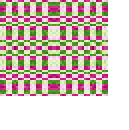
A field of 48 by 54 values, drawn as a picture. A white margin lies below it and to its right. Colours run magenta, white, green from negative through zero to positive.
Average level on the scale: 50%. Stripes: horizontal, repeating 10 times. Slope: none. Mirror symmetry: left to right and top to bottom.
